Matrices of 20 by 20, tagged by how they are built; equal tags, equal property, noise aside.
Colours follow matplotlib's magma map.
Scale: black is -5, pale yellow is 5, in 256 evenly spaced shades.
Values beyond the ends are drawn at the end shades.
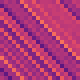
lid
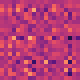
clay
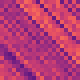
lid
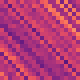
lid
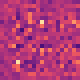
clay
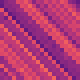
lid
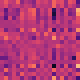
clay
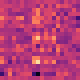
clay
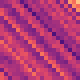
lid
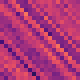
lid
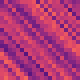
lid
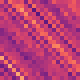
lid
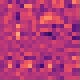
clay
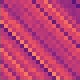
lid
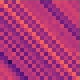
lid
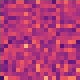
clay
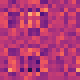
clay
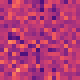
clay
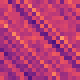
lid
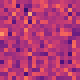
clay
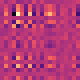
clay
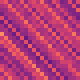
lid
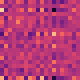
clay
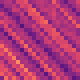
lid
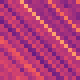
lid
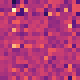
clay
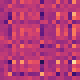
clay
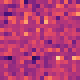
clay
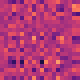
clay
